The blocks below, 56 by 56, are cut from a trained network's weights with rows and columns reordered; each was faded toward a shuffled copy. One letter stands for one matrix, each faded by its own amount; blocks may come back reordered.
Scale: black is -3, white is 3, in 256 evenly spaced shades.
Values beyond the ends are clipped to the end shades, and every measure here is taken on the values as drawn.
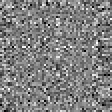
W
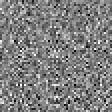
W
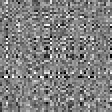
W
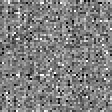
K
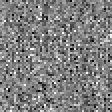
K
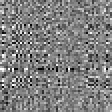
W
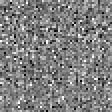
K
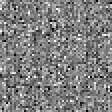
K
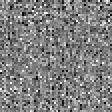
K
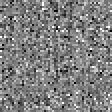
K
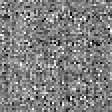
K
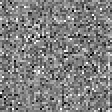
K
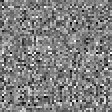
W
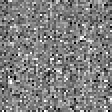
K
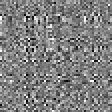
W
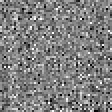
K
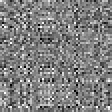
W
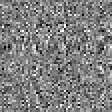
W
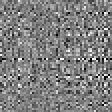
W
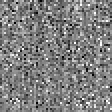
K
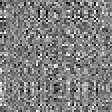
W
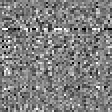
W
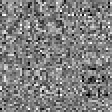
W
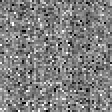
K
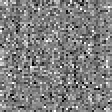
K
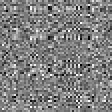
W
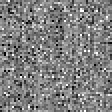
K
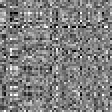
W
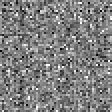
K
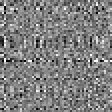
W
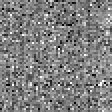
K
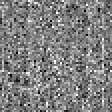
K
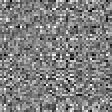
W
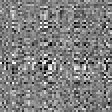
W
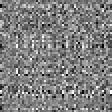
W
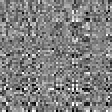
W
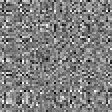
W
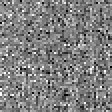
K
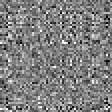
W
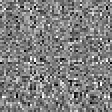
W
